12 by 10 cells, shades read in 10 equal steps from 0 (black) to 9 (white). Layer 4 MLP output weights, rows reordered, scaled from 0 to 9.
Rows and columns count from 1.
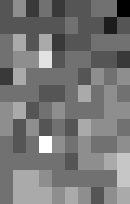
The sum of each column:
46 57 49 59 44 46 51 48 50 52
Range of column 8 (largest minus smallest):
2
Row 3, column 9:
4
